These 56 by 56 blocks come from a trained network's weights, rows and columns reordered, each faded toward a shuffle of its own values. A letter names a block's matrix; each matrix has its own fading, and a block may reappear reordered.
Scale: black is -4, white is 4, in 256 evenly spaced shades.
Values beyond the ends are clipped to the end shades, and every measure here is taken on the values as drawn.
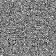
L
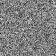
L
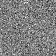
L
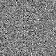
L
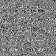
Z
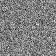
L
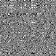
Z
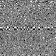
Z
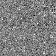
L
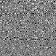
Z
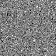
L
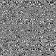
Z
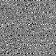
Z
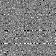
Z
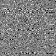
Z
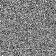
L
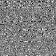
Z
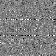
Z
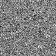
L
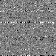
Z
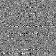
Z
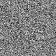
L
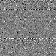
Z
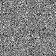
L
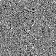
L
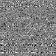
Z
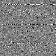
Z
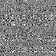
Z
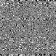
Z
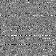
Z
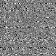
Z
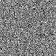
L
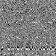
Z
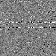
Z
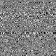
Z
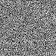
L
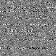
Z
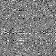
Z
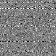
Z
